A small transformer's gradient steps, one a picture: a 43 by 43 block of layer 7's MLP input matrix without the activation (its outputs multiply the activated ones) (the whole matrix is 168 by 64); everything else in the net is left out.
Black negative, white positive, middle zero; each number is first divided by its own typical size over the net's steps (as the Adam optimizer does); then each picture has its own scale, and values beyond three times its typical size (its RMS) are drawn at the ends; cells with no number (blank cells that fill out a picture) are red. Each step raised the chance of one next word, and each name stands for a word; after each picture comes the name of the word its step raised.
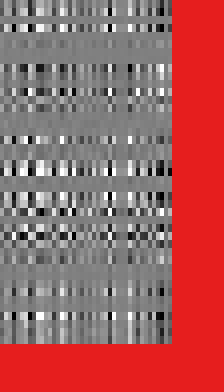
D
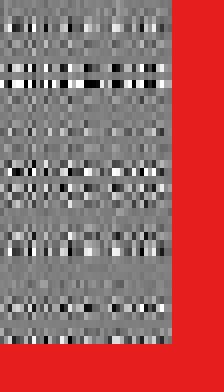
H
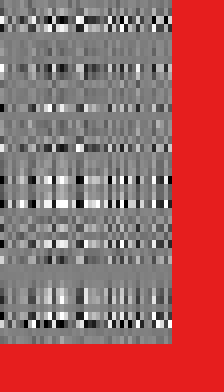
D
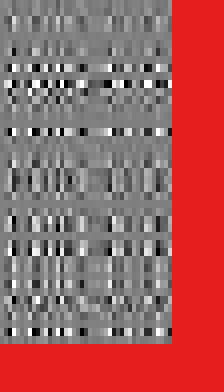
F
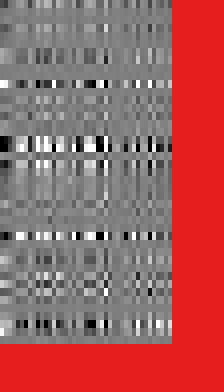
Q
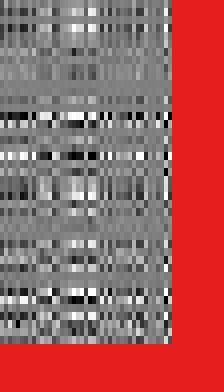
D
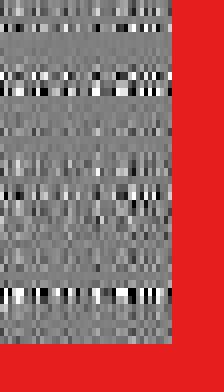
D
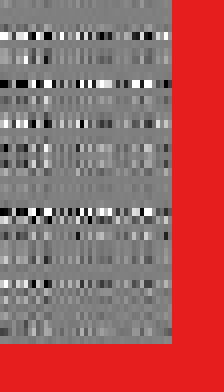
Q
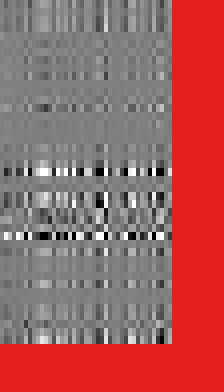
H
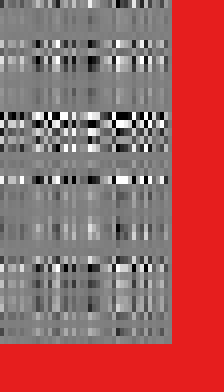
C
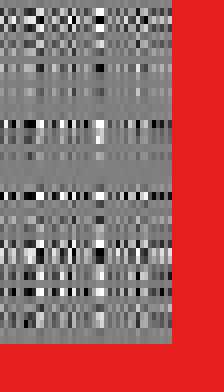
D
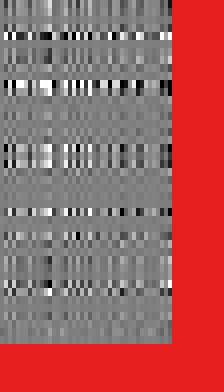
Q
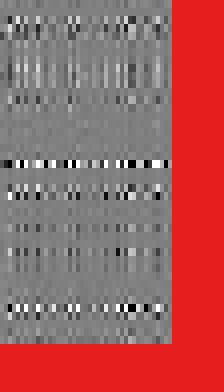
H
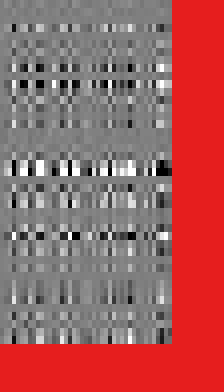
H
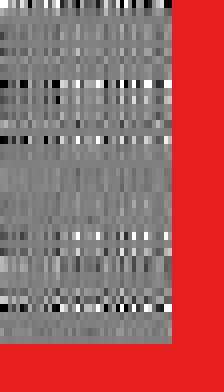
Q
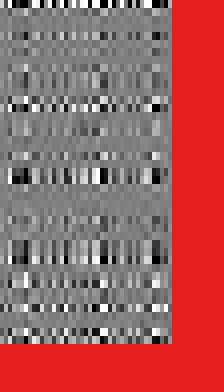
F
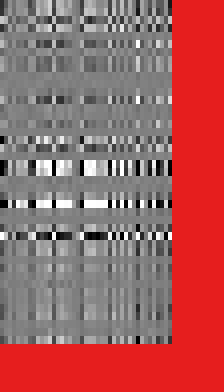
H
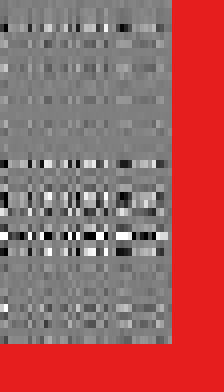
H
